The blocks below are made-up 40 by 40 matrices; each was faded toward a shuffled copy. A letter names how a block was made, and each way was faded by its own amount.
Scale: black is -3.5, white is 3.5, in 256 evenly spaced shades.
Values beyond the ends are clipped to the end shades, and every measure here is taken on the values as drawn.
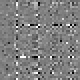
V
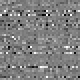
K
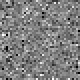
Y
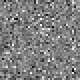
Y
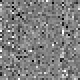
Y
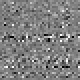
K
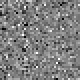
Y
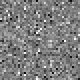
Y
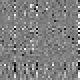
V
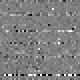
K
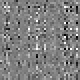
V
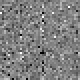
Y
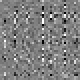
V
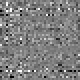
K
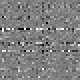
K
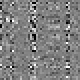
V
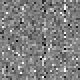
Y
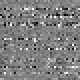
K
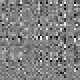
V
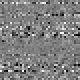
K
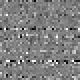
K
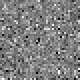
Y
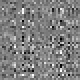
V
